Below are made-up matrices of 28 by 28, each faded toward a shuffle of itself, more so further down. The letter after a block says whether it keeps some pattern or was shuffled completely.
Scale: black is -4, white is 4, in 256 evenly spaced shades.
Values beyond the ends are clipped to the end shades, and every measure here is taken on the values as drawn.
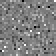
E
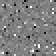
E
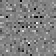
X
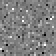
E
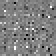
X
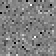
E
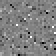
E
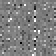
X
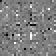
X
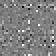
X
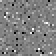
E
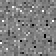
E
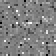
E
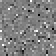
E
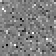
E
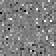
E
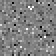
E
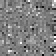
X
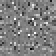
X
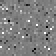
E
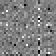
X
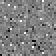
E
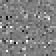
X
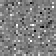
E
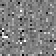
X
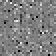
X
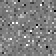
E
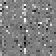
X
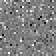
E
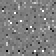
E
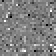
X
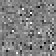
X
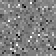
E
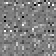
X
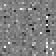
X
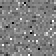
E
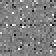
X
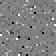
E
